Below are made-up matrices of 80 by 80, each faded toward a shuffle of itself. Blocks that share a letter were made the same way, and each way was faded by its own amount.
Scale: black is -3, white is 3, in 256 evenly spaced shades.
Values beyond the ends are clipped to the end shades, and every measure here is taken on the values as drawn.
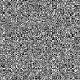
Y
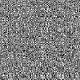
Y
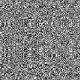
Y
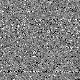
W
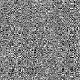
Y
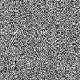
Y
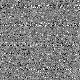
W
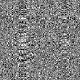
Y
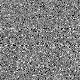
W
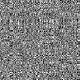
Y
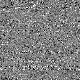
W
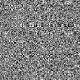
Y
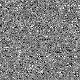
W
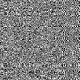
Y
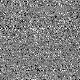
W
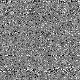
W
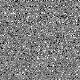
W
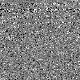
W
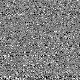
W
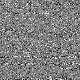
W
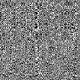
Y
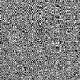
Y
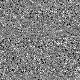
W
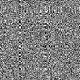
Y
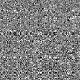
Y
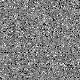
W
